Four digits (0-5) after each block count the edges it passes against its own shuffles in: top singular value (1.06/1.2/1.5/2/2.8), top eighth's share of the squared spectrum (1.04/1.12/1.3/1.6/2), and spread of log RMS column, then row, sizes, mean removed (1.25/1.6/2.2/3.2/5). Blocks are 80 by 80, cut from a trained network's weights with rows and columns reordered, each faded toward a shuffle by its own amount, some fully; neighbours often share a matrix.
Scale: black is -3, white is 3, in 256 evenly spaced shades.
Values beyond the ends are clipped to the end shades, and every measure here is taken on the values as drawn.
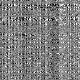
4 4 1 4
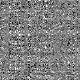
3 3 3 0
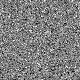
0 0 0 0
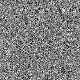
2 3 2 1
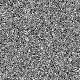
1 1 0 0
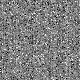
1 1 0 0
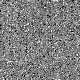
0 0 0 0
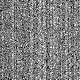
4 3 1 2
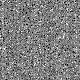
1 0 0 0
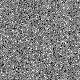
0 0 0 0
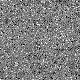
0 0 0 0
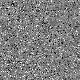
0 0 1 0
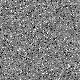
0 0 0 0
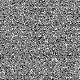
2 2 2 0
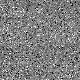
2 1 1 0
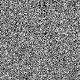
3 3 2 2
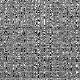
3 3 4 0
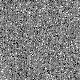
1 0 0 0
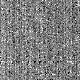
3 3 0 2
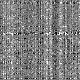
4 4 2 4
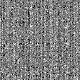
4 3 1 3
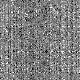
4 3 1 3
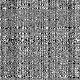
4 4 1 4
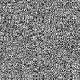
4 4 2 1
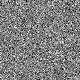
2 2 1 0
